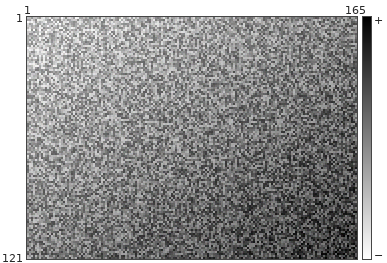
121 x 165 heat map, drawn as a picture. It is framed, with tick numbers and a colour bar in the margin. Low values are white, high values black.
Slope: up to the bottom right. Mirror symmetry: none. Ninth with the highest average: bottom right. Ninth with the lowest average: top left. Stripes: none. Odd rows or columns: none.
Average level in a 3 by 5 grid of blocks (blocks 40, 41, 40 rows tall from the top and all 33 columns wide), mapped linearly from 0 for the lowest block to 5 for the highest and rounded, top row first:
0 1 1 2 3 | 1 2 2 3 4 | 2 3 4 4 5
